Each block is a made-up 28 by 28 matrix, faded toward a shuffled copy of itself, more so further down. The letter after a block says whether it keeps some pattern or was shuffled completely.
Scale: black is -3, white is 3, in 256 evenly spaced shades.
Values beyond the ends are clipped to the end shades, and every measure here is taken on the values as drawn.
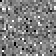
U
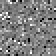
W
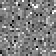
W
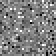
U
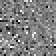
U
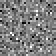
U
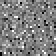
W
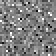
W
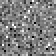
W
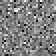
W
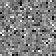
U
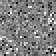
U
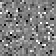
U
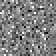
W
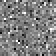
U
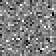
W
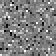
W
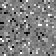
W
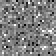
W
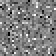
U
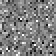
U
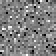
U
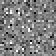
U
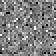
W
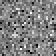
U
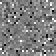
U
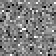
U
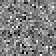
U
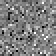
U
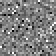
W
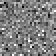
U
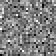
U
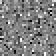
W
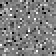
W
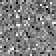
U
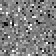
W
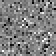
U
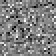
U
